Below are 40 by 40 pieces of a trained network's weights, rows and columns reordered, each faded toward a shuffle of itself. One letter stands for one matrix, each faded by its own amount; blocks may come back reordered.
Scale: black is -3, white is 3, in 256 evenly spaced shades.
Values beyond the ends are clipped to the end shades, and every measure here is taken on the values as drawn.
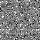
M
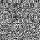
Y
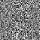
Y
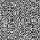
Y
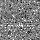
M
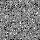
M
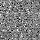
M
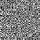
Y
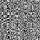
Y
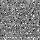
M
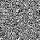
Y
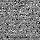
M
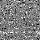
M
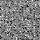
M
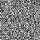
Y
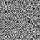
Y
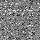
M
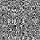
Y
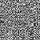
Y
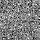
M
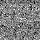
M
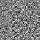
Y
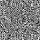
Y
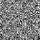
Y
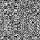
Y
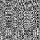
Y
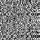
Y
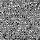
M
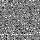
M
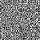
Y
